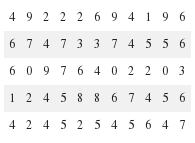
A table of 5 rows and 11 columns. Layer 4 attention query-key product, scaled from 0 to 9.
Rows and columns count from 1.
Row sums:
54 57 39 56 48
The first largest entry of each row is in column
2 2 3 5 11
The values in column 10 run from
0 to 9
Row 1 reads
4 9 2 2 2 6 9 4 1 9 6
